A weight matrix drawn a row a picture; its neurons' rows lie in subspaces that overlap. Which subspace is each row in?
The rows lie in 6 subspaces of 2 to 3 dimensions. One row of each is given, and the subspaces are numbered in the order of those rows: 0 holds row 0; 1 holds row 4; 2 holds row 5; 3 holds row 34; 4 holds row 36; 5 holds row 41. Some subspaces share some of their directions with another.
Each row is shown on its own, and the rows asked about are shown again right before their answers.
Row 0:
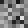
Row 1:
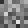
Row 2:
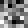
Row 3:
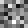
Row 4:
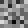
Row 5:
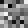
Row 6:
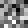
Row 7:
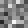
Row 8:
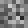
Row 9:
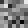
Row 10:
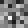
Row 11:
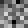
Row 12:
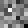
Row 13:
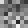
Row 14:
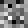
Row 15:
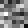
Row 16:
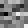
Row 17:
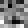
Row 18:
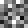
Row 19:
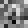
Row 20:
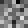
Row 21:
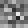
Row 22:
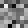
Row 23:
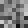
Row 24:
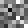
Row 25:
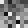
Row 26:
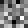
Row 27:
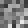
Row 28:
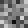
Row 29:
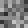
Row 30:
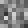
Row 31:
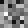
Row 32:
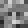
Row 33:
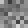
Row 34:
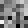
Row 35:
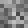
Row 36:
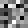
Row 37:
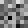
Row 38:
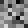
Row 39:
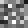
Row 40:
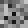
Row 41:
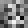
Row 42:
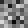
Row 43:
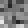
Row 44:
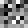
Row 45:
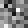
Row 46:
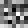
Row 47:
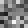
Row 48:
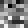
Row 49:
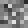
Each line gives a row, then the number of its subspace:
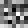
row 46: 5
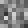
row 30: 0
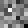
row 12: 0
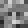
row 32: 1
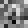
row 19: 1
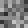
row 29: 3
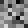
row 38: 0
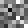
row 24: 0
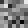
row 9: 2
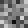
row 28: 3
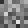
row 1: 1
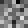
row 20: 2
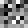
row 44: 4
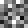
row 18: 2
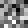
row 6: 1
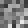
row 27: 2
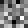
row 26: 2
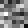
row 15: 5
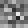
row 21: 5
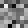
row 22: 4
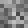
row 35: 5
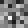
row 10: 3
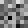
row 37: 3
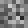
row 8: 5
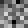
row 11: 2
